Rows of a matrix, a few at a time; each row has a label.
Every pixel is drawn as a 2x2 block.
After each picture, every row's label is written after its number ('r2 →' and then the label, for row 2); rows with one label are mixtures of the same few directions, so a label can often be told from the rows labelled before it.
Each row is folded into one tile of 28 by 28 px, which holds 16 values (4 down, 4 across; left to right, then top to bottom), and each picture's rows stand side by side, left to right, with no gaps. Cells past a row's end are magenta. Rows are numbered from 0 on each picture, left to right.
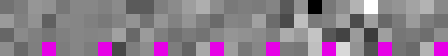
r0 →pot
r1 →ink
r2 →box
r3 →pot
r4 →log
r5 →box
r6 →box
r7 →pot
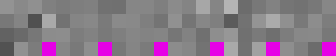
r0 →log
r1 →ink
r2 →ink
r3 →box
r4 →ink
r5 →pot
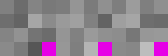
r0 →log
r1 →log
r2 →log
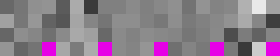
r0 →pot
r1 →box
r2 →log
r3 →box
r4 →pot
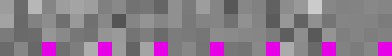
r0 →box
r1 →pot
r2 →ink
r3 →box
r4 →ink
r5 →box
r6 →pot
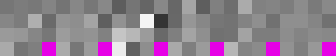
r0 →log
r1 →log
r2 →log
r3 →box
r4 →box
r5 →log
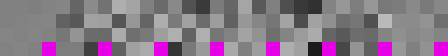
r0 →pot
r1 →log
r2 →pot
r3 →box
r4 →box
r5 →pot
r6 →log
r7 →log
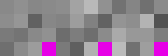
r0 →log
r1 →pot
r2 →log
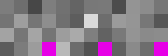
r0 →box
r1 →log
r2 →ink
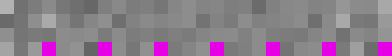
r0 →ink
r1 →pot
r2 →ink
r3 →log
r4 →box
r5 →log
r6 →ink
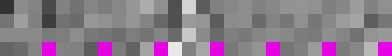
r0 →ink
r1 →log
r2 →pot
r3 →box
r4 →log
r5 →pot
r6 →log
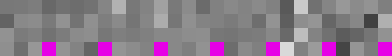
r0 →ink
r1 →pot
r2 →ink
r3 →box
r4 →log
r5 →box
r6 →log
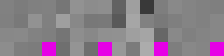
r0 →log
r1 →ink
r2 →box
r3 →pot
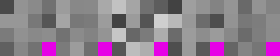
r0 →ink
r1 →ink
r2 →pot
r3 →ink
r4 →box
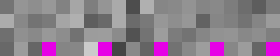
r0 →ink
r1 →log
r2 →box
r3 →log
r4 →pot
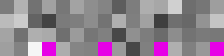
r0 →log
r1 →box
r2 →pot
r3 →ink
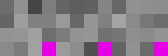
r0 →box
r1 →pot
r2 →ink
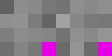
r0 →ink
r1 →ink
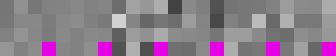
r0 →box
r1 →log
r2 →ink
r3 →ink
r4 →log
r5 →ink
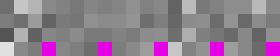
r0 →box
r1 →log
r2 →log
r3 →box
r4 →box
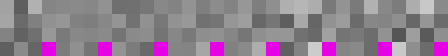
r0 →box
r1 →ink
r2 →pot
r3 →log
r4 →log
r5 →pot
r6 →box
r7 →box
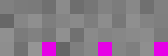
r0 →ink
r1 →box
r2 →box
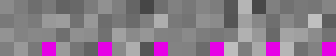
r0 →pot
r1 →pot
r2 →pot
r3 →log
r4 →box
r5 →log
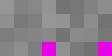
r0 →ink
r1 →pot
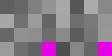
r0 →pot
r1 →box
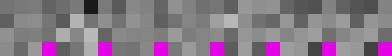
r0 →ink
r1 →box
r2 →ink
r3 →pot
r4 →ink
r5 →pot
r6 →pot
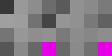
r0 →ink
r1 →ink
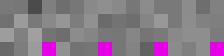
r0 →box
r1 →pot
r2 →log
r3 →box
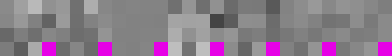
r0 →pot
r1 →box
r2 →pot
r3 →log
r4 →ink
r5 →pot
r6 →pot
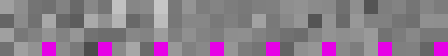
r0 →pot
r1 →log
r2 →ink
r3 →box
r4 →log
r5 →log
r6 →box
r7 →log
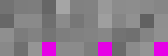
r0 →ink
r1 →ink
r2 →log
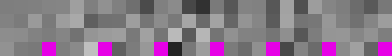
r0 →log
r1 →log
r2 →box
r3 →box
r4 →ink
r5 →box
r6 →pot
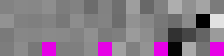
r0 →ink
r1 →box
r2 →box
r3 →log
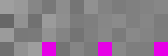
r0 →pot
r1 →box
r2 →pot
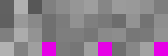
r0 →box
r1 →pot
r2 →pot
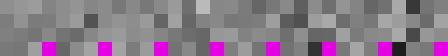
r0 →pot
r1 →log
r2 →log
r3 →box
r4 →pot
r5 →log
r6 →pot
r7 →box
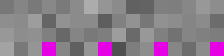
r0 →log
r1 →pot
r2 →box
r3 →pot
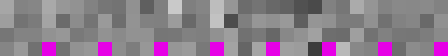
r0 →ink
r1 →pot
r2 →box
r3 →ink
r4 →ink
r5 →pot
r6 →box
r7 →log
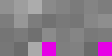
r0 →pot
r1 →log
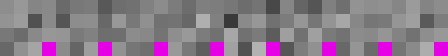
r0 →log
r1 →ink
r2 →pot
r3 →log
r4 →ink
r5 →box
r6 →ink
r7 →log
